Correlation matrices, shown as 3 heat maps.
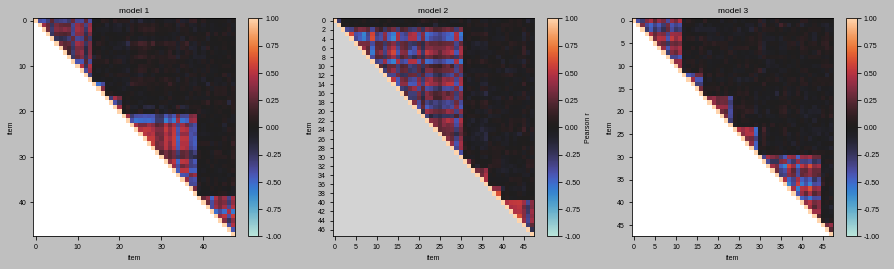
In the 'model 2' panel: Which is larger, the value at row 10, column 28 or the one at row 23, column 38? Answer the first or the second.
the first
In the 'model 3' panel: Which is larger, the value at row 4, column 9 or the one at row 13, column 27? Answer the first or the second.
the first
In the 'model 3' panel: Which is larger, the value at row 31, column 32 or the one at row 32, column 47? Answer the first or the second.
the second
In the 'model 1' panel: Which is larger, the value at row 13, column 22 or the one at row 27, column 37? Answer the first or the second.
the first
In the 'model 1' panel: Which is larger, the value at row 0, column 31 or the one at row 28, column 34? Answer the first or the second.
the first
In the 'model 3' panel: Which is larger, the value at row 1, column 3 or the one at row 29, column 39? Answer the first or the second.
the second
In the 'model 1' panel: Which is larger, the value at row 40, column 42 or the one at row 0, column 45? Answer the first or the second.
the second
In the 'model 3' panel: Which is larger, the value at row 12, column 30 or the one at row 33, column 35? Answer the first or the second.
the first
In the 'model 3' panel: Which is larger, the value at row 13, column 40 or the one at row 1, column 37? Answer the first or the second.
the first
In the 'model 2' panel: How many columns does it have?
48
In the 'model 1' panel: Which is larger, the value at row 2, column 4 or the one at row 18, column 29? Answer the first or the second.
the second
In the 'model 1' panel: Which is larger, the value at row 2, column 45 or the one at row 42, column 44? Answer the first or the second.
the first
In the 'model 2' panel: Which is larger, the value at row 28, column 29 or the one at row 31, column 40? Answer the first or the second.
the second
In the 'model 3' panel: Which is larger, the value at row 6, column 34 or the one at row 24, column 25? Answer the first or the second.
the second
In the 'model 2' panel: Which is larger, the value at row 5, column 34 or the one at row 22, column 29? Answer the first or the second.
the first
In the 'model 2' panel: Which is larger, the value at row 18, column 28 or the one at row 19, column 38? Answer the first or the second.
the second
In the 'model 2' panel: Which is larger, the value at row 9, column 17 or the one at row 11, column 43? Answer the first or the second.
the second
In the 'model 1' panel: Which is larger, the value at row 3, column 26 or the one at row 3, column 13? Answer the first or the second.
the second
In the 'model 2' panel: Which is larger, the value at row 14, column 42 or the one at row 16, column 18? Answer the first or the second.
the first
